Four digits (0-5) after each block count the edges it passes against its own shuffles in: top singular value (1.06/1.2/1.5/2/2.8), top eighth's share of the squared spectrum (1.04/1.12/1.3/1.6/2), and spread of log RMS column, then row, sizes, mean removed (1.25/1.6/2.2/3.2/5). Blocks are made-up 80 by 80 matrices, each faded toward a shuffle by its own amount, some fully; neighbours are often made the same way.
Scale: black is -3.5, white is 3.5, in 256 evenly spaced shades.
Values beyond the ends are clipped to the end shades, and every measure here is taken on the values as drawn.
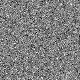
0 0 0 0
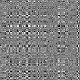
5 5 4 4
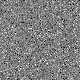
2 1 0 0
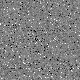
1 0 0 0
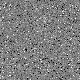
0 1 0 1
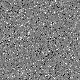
0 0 0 0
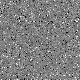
1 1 0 1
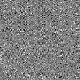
4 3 2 1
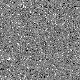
1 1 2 1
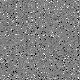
3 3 2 1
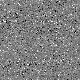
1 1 0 1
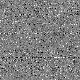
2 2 0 2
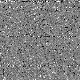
2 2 0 2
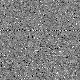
2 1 0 1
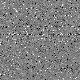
2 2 0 1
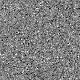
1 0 0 1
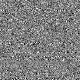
1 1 0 3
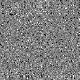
3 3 2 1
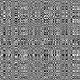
5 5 4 4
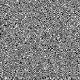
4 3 2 2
